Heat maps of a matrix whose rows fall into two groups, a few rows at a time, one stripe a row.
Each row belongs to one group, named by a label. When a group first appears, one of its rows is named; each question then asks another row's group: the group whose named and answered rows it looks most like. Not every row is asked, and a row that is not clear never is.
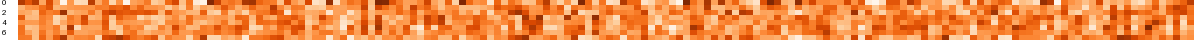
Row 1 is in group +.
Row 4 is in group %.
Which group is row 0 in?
+
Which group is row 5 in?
%
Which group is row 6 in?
%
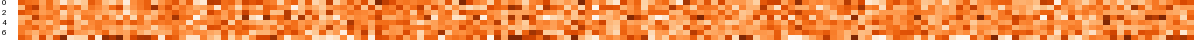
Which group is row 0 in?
+
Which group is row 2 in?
+
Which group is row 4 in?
%
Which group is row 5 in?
+
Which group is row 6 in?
%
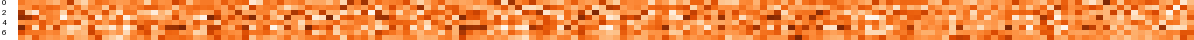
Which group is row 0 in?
%
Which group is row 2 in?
%
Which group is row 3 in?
+
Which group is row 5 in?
+
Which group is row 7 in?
+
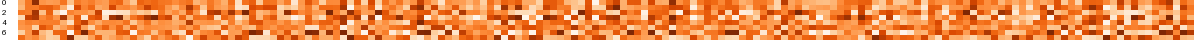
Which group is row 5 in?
%
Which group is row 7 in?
%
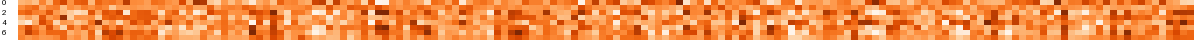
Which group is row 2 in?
+
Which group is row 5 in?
+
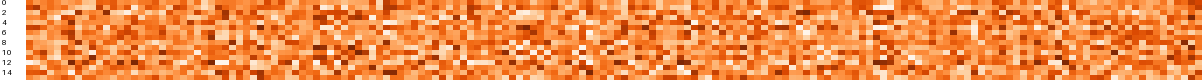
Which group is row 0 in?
+
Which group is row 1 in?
+
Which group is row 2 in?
+
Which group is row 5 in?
+
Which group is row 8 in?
%
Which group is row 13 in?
%
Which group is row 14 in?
+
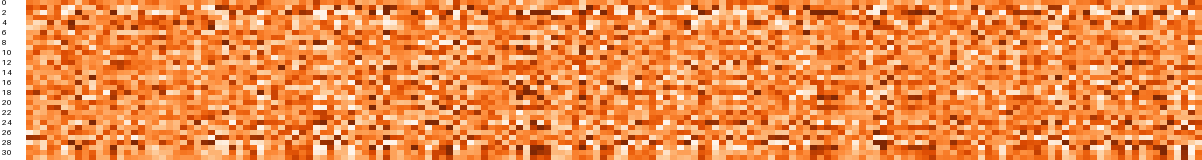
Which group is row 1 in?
+
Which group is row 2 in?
%
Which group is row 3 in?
%
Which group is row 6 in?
+
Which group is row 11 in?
%
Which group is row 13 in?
+
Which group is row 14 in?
%
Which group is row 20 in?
%
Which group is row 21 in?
%
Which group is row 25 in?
%
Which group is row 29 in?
%
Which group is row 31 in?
%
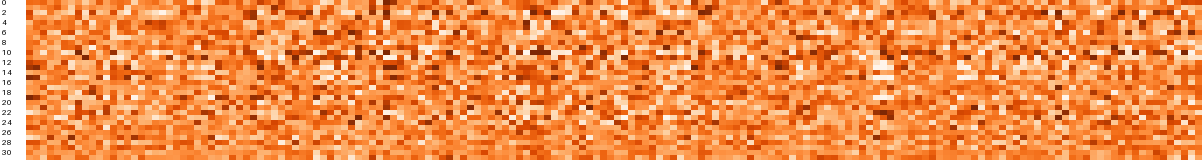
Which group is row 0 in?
+
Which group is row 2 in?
%
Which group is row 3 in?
%
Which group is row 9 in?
%
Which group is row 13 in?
+
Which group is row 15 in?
+
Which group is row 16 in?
%
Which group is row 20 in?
%
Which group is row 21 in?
+
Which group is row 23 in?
%
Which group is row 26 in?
%
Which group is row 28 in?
+
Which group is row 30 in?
%
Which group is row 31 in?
%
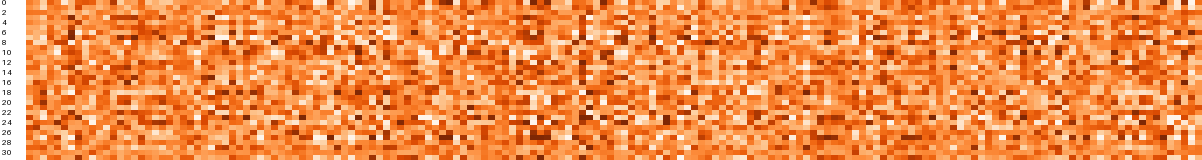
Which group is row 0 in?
%
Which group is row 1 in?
%
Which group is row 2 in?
+
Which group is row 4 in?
%
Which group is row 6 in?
+
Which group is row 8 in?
%
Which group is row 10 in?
%
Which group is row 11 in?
%
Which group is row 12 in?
%
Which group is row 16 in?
%
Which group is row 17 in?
+
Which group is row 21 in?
+
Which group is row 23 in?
%
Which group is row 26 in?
%
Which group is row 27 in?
%
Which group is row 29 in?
+
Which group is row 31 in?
%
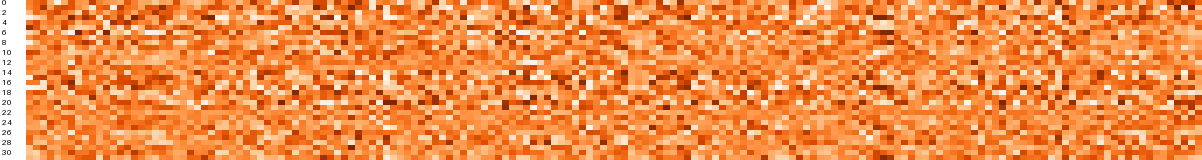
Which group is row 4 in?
+
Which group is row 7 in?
%
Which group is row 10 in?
+
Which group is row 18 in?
+
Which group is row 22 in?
%
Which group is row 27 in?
%
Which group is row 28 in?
%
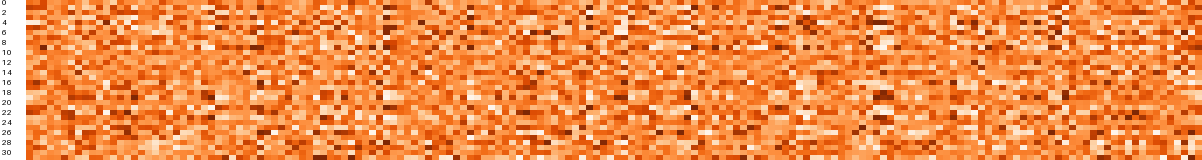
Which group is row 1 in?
+
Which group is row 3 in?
+
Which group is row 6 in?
%
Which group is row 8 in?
+
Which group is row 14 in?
%
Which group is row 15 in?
%
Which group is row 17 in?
+
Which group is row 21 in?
+
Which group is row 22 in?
+
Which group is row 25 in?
+
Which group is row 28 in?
%
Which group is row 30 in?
%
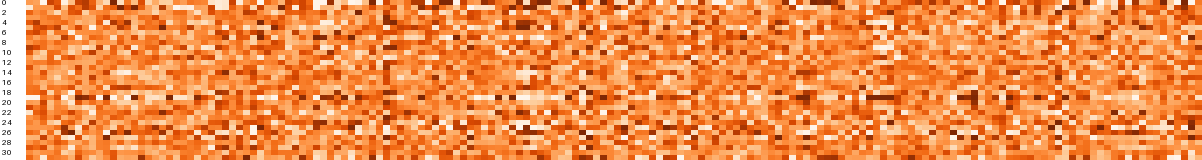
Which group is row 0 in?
%
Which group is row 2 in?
%
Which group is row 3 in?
+
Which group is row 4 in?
+
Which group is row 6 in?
+
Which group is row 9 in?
+
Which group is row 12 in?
+
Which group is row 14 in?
+
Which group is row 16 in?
%
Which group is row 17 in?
+
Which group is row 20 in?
+
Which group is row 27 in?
+
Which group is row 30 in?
%
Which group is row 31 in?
%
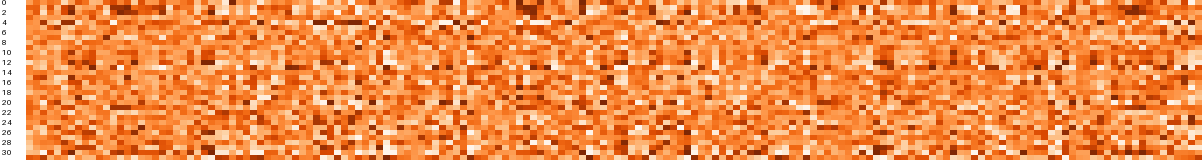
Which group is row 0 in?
%
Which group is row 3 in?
%
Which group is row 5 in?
%
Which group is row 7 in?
+
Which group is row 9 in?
%
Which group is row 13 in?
%
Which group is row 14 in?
+
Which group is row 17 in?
%
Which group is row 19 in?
%
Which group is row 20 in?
%
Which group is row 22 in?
+
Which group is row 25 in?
%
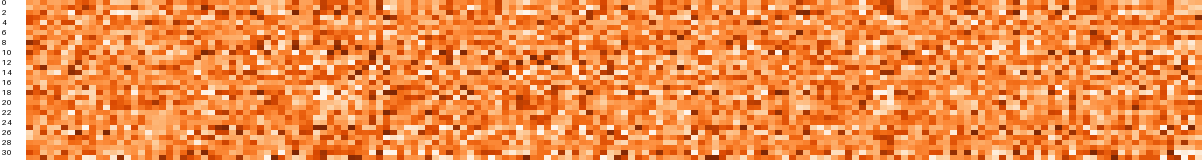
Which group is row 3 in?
+
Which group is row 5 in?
+
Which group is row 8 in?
+
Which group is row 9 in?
+
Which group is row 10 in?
%
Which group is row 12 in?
%
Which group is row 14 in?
%
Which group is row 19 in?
%
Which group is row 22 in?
+
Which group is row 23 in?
%
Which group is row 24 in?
%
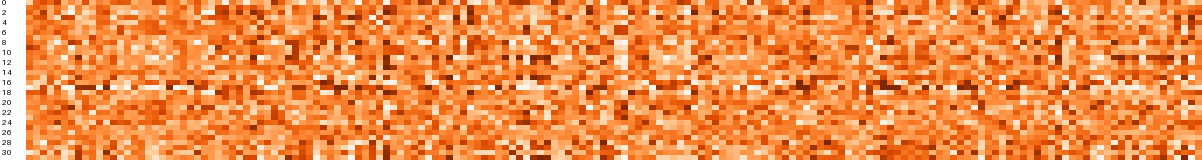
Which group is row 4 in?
+
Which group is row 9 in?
+
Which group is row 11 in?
%
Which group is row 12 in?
%
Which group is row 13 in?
+
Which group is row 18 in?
+
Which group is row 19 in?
+
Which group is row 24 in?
+
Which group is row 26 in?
+
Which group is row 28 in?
%
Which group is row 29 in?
%
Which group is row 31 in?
%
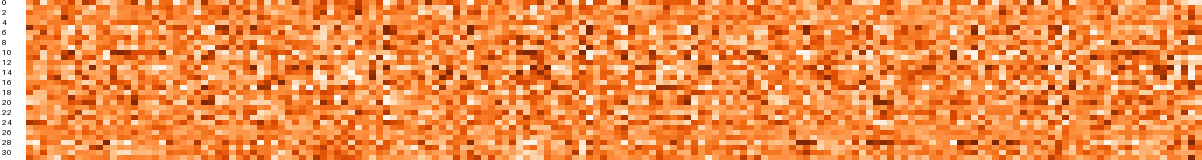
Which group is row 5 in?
+
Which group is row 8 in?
%
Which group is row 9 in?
+
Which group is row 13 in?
%
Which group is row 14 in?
%
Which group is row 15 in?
%
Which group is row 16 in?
+
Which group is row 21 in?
%
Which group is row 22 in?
%
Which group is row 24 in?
+
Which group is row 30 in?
+
